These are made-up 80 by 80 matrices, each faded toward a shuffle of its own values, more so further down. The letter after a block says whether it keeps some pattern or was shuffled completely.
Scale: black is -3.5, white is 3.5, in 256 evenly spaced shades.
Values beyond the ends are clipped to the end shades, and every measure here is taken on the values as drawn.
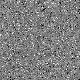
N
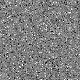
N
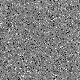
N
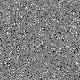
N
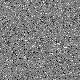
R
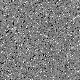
R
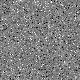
R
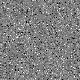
N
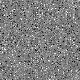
N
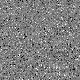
N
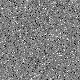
R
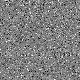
N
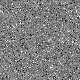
R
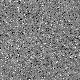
R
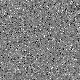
N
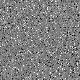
N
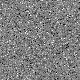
R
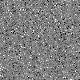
N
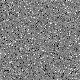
R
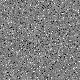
R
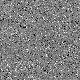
R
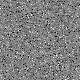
R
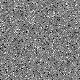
N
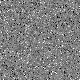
R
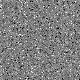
R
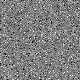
N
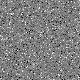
R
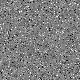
R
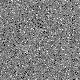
R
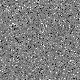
N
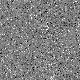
N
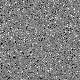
R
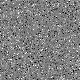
R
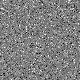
R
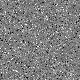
R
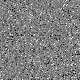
N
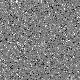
R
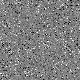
R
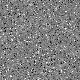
N
